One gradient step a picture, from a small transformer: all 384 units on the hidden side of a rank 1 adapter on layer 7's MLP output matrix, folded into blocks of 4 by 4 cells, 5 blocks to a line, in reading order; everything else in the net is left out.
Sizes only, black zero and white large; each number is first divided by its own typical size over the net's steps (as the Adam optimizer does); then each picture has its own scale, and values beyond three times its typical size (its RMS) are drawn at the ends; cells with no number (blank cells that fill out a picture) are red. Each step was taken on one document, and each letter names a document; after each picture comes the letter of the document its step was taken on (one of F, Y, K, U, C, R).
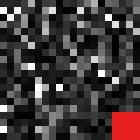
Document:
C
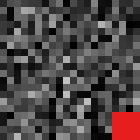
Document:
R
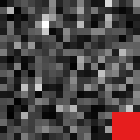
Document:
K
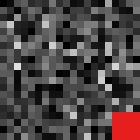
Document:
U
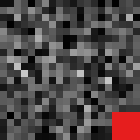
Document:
U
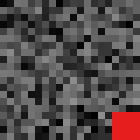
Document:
C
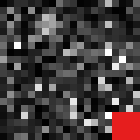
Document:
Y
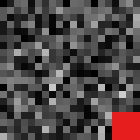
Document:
U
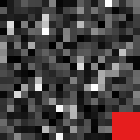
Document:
K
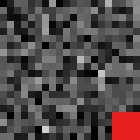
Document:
Y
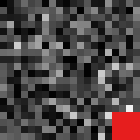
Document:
U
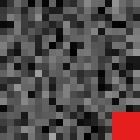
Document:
C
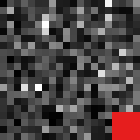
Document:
K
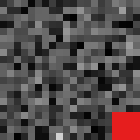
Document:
C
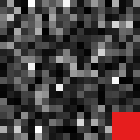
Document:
R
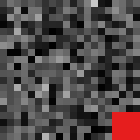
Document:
R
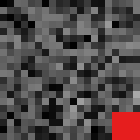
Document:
Y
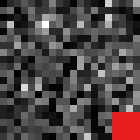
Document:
K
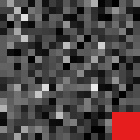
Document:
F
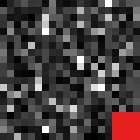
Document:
K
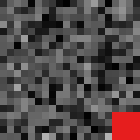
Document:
R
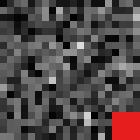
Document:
U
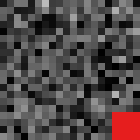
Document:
R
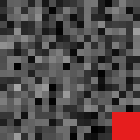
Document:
C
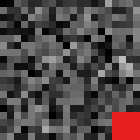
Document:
U
